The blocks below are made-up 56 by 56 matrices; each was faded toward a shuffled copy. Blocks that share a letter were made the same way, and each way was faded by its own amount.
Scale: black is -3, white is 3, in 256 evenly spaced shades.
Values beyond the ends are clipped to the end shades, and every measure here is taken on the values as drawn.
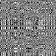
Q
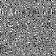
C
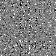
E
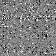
E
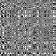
Q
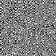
C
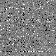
E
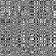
Q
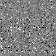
E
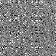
C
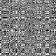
Q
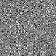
C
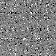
E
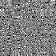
C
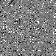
E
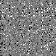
E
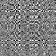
Q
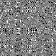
C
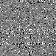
E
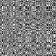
Q
